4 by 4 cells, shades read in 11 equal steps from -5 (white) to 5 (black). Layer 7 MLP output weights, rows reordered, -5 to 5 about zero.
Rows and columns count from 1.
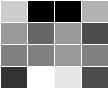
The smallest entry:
-5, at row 4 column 2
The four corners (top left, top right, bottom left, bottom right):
-3 -2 3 2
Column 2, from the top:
5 1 0 -5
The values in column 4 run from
-2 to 2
